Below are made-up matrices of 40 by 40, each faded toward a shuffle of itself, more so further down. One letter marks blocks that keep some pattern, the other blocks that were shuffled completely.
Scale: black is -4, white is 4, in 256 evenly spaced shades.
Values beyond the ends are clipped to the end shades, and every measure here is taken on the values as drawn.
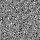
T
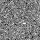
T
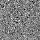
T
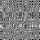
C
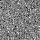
T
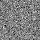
T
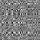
C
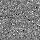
T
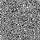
T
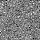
T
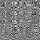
C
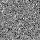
T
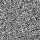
T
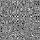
C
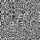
C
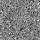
T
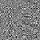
C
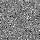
T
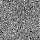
T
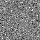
T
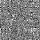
C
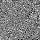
T
